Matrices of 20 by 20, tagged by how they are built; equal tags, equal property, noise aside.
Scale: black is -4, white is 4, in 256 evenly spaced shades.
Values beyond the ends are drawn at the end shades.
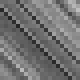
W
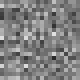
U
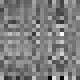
U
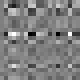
U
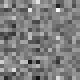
U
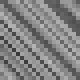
W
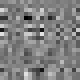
U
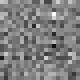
U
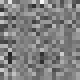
U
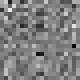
U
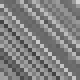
W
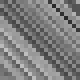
W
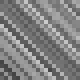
W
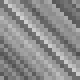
W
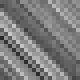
W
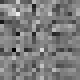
U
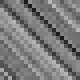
W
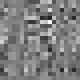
U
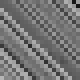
W
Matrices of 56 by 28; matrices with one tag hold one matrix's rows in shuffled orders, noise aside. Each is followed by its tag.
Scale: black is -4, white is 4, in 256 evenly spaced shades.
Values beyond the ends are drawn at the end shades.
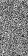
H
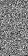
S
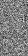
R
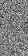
S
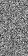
S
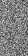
H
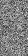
R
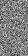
S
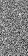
H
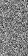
H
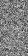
R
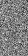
H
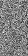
H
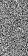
H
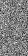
H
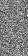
R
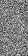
R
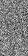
H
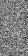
R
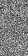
S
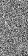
H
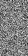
R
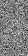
R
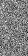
H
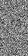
S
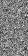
R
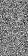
R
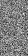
R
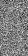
R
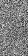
H
